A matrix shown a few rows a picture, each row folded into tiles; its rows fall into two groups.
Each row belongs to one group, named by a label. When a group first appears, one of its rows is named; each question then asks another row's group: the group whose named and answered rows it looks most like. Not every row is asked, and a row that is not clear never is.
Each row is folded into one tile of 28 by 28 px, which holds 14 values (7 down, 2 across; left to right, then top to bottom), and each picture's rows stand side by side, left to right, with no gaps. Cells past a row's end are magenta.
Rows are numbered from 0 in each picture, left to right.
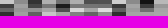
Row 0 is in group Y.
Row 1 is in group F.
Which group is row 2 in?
F
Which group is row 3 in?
F
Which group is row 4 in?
Y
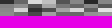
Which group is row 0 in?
F
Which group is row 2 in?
F
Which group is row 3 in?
F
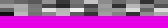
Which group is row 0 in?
Y
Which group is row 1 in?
F
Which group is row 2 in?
F
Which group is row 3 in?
Y
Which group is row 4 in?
F
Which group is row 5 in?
F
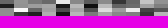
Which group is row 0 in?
F
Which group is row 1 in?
Y
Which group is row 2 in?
Y
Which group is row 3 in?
F
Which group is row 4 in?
F
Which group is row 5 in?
Y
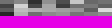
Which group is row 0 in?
Y
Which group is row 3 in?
F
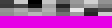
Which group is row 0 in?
F
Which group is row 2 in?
F
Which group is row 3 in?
Y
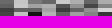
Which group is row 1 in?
Y
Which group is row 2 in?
Y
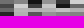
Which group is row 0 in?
Y
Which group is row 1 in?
F
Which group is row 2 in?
F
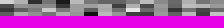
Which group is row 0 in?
Y
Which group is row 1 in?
F
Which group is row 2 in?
F
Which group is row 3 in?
Y
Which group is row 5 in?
Y
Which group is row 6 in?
Y
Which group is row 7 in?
Y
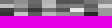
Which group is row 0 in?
Y
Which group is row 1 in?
Y
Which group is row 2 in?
F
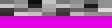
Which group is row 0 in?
Y
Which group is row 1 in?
F
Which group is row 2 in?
Y
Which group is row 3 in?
F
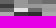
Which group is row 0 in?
F
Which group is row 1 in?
Y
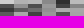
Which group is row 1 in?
Y
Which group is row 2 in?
F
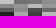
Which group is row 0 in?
Y
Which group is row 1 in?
Y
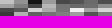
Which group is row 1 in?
F
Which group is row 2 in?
F
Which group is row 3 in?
F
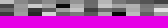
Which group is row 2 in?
F
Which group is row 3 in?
Y
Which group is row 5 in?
F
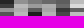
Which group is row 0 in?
F
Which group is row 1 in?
Y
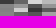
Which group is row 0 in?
F
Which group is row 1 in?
Y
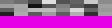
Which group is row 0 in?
Y
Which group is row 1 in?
F
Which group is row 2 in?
F
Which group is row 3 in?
Y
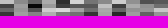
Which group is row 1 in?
F
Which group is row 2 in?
F
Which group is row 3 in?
Y
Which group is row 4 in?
Y
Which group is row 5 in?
F
